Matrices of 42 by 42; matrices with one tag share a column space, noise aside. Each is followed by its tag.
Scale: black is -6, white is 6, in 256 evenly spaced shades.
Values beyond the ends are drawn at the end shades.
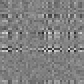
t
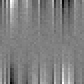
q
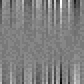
q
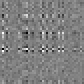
t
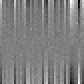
q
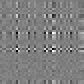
t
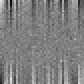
q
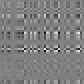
t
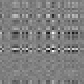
t
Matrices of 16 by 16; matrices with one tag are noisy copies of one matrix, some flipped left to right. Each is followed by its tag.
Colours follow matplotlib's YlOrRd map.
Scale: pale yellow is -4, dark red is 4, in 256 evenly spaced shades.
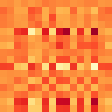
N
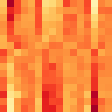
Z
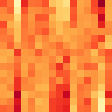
Z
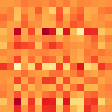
N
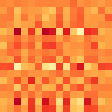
N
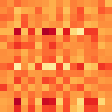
N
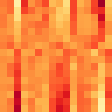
Z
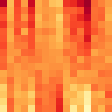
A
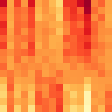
A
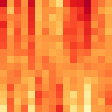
A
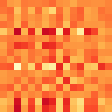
N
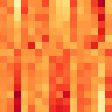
Z
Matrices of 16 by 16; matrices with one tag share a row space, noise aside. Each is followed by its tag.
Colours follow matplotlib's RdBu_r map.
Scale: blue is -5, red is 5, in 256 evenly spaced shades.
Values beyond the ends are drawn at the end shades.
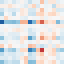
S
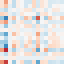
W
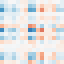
S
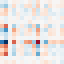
W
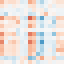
S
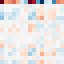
S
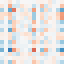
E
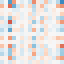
E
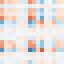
S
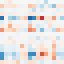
S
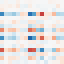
S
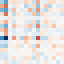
W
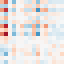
W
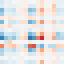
S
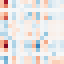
W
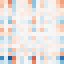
E
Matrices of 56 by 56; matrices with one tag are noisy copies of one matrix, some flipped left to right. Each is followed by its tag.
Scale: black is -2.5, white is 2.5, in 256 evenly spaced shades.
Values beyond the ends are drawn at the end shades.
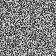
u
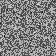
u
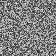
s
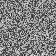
s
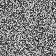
s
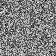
u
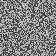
s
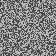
s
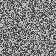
s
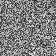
u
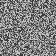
s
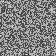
u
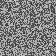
u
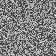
s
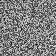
s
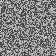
u
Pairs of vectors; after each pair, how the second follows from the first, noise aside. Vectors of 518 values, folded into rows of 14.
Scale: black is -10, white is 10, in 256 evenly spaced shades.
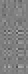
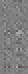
sign-scrambled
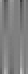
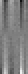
scaled up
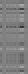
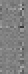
sign-scrambled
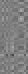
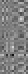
scaled up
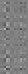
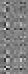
scaled up
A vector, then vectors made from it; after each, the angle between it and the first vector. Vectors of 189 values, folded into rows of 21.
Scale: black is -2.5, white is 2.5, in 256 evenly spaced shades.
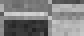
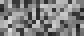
orthogonal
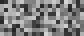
orthogonal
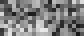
partly opposed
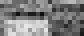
nearly opposite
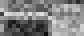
nearly parallel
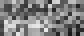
partly opposed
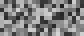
orthogonal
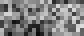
partly aligned
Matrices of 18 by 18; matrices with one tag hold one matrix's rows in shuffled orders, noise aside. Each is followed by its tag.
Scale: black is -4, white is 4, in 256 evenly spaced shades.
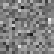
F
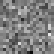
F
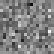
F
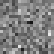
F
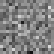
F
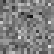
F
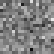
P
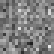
F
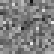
P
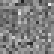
F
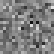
P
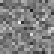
P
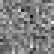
P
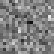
F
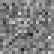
F
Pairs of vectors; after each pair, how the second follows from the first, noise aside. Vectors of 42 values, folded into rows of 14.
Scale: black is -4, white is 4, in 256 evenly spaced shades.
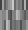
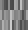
shuffled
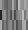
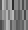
wrapped around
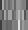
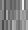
wrapped around
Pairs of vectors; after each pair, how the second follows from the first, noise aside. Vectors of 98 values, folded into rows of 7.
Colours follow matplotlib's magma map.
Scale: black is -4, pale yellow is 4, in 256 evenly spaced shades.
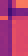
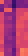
wrapped around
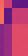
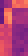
negated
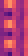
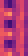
negated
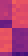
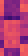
wrapped around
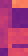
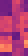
wrapped around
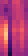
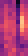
reversed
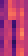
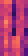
reversed
